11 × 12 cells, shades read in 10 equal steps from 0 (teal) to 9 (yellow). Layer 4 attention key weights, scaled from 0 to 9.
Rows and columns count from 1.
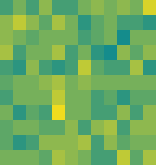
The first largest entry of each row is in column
12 2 1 1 7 5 5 5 9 7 10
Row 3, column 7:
2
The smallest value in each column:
2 1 2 2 1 2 1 1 0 0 2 1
